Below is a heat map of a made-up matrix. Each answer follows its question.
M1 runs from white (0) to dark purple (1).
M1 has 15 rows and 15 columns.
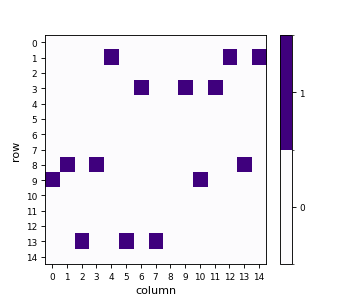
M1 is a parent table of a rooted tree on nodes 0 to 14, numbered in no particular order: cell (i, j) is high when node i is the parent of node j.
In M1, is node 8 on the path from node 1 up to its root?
yes
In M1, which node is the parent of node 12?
1
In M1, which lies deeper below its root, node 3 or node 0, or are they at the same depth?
node 0
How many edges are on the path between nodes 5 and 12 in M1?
4
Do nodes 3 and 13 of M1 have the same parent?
yes
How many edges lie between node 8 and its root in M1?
0
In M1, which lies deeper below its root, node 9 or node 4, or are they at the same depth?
the same depth
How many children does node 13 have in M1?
3
